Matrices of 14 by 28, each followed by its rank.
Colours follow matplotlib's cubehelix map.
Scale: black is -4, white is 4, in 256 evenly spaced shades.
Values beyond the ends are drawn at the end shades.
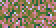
full rank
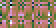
two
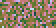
full rank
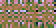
three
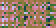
three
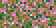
full rank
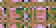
three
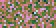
full rank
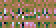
two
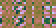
two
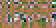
three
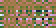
two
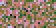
full rank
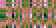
two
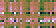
two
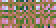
two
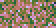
full rank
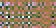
two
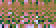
three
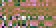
two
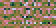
three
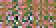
three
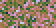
full rank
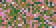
full rank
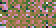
three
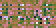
three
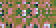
three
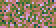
full rank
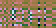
two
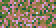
full rank
